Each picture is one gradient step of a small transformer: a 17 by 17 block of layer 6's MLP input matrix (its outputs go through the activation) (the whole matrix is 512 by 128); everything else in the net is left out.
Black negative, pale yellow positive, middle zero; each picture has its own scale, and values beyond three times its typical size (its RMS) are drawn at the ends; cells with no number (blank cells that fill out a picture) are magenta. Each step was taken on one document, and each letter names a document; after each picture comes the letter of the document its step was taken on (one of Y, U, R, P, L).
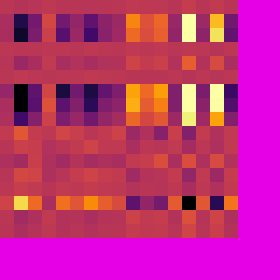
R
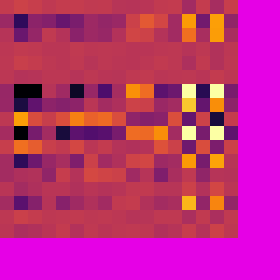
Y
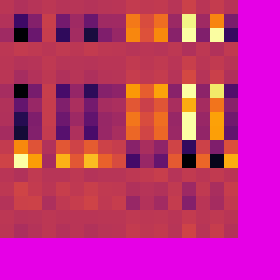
R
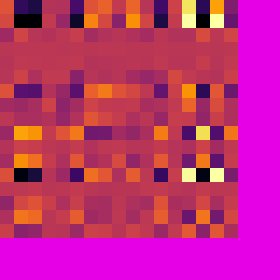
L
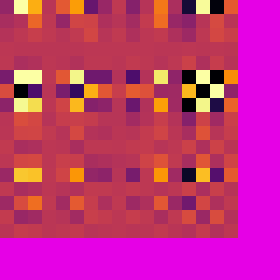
L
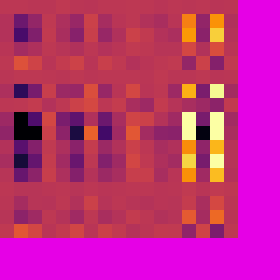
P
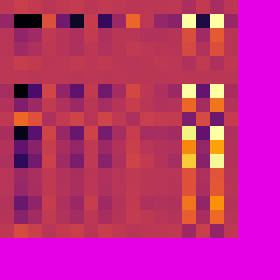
P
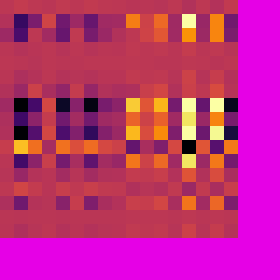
R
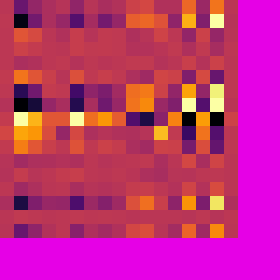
Y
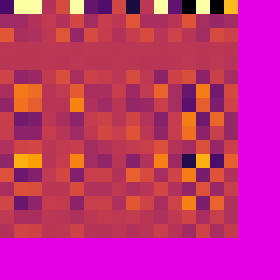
L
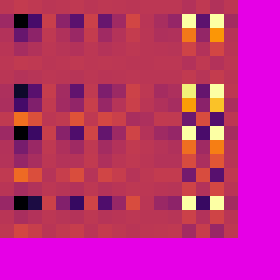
P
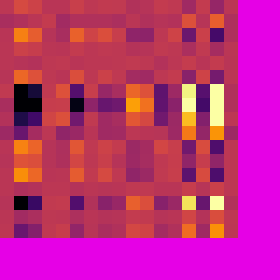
Y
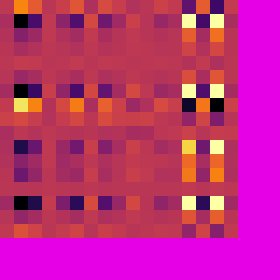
P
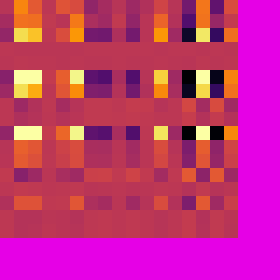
L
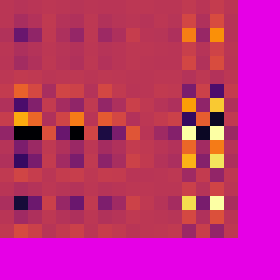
P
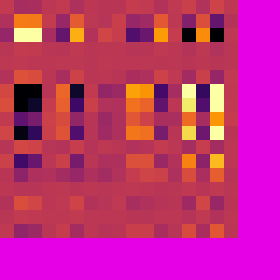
Y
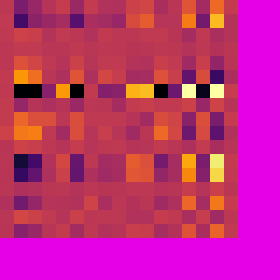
Y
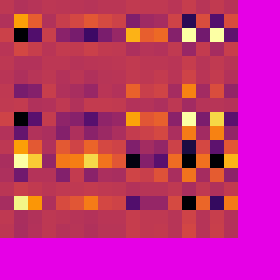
R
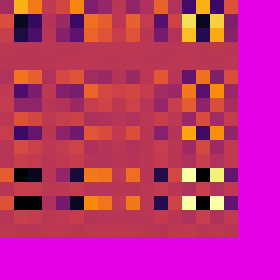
L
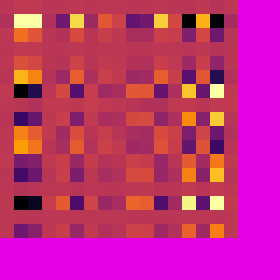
Y
